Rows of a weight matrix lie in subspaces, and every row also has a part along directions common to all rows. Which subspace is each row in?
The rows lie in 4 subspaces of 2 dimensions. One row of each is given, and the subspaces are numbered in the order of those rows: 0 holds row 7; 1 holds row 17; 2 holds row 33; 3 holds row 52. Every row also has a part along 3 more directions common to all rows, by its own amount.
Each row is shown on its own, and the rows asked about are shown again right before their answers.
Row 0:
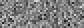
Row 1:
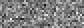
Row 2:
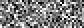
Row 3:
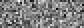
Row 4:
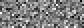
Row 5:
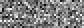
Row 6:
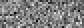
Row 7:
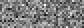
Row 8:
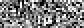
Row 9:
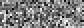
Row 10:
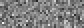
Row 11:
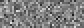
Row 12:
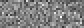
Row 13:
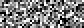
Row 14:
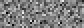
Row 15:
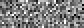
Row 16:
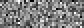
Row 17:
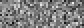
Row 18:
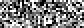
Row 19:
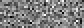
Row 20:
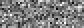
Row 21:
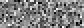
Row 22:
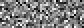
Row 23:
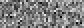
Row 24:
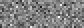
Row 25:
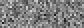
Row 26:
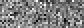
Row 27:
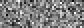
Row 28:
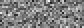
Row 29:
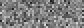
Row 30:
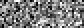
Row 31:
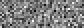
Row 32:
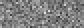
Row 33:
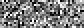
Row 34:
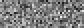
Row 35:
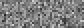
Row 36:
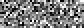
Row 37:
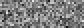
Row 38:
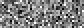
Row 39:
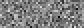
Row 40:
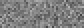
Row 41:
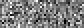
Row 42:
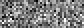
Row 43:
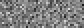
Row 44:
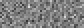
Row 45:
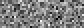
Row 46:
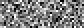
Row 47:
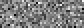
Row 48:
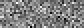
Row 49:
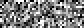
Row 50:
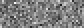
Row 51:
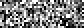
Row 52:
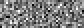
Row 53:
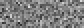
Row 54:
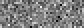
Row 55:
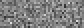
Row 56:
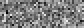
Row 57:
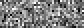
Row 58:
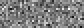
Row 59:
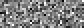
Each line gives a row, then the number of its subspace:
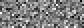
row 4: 0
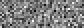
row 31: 0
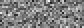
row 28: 2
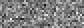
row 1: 0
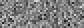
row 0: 0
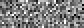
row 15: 0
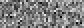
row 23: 1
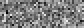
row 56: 2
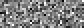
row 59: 2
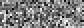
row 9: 2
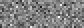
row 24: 3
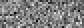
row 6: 1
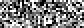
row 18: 1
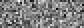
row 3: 1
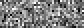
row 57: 2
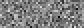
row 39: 3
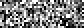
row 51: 2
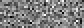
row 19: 2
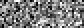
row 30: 1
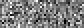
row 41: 0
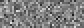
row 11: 3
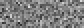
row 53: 0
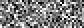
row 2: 3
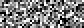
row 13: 2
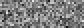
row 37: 2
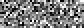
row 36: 2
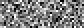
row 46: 3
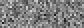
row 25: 0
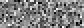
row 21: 1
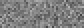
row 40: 0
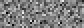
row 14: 2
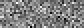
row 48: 3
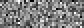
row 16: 1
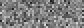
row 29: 2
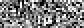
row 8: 1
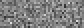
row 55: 2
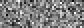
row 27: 1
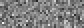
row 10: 0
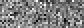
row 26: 0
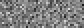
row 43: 0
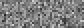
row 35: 2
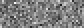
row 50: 3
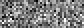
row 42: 0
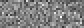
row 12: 1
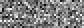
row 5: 0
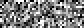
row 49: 1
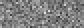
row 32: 3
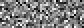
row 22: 0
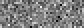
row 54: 3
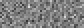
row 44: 0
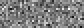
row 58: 1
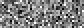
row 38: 3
